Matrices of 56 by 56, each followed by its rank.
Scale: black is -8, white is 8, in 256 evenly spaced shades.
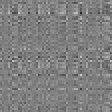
three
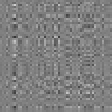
three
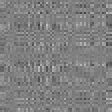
three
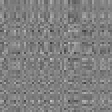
three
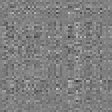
five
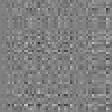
three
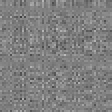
five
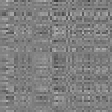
three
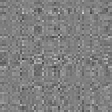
five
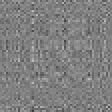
five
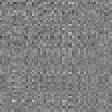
five
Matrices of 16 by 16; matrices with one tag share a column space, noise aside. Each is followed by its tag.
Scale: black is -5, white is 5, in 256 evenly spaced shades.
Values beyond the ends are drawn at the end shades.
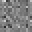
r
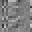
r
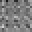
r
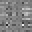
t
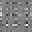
t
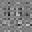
t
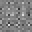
t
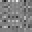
r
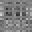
t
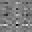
t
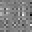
t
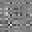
t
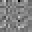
r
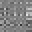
t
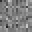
r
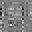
t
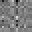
r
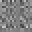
r
